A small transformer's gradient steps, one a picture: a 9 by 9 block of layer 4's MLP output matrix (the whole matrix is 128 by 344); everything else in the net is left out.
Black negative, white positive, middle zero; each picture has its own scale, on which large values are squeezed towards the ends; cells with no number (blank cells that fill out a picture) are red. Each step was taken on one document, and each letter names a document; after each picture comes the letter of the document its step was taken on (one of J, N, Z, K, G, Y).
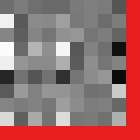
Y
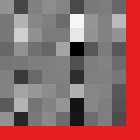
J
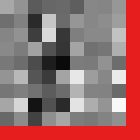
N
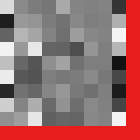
Y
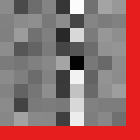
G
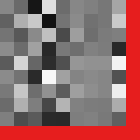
N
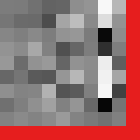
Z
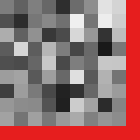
Z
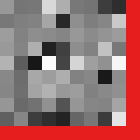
N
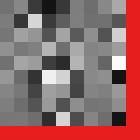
N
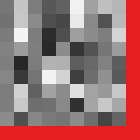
J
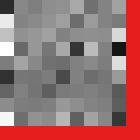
Y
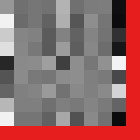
Y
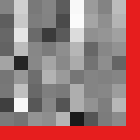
J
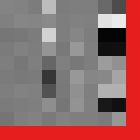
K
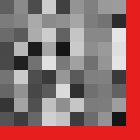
N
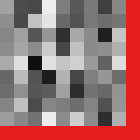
N
